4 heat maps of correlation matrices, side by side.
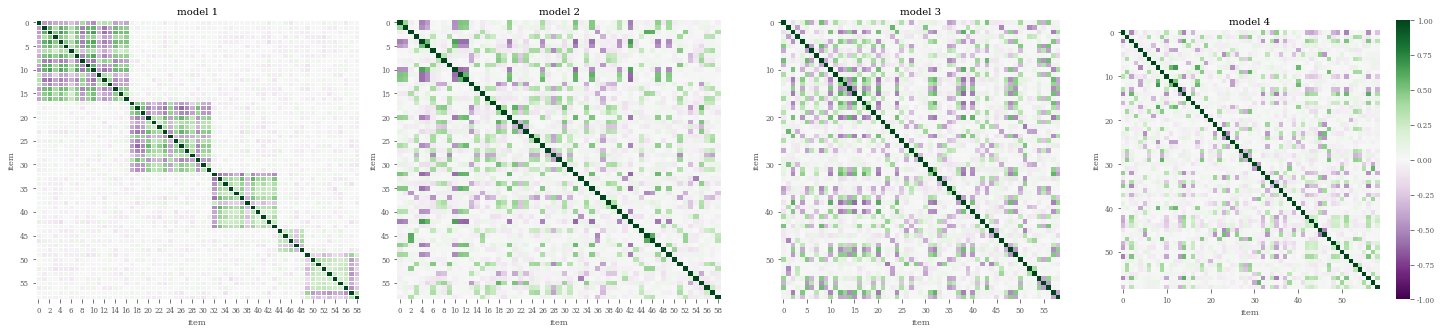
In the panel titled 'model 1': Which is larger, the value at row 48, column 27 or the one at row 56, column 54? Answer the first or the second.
the second
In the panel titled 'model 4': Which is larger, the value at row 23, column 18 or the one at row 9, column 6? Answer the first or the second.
the second
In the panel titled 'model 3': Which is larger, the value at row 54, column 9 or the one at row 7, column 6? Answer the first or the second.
the second
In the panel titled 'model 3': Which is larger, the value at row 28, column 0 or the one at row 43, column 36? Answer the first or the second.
the first
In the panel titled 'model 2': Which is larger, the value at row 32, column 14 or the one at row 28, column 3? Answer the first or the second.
the first
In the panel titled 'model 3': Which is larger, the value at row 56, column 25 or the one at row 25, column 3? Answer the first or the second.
the first
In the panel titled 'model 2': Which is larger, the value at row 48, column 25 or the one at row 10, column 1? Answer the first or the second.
the first
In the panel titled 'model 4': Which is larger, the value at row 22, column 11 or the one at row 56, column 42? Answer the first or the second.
the second
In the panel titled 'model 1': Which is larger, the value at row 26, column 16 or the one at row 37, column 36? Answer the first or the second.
the second
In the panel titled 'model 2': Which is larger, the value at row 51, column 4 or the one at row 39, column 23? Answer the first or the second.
the second
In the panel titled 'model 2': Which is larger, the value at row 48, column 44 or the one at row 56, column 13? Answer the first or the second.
the second
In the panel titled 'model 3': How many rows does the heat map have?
59
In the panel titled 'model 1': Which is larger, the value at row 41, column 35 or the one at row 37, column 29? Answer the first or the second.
the first
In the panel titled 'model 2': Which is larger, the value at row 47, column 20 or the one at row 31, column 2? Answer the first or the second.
the first
